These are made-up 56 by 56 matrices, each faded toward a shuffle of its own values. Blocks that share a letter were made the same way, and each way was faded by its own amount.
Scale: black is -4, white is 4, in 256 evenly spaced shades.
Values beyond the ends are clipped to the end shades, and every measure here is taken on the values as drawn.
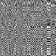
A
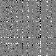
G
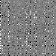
G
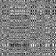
A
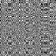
A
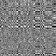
A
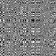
A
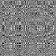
A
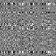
A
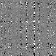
G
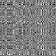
A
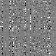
G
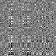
A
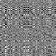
A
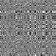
A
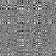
A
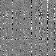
G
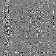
G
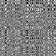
A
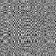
A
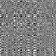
A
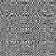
A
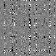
G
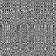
A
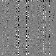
G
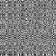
A
